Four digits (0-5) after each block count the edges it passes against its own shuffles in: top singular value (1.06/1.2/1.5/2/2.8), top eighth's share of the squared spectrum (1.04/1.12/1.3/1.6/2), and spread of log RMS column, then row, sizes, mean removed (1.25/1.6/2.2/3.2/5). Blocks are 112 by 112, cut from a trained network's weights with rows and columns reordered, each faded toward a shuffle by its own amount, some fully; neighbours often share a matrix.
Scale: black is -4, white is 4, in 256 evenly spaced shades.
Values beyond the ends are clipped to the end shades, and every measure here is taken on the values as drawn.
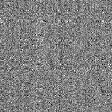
4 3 1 2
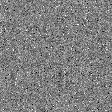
2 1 0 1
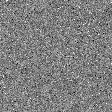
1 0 0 0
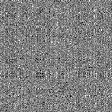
4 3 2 2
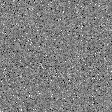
2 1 0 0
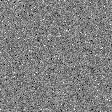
0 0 0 0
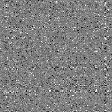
4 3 2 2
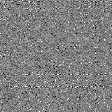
4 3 1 2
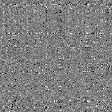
4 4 2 3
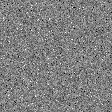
1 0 0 0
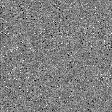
3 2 1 1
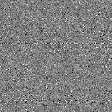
4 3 1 2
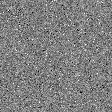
0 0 0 0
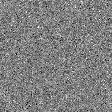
3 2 0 0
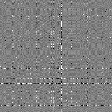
4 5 2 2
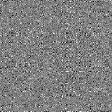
4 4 3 3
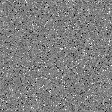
2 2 0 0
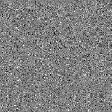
3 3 2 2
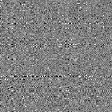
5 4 2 3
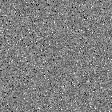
1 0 0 0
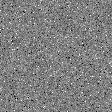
0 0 0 0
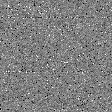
3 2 0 1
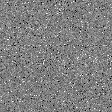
3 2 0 1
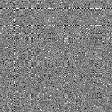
5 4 2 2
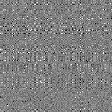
5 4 2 3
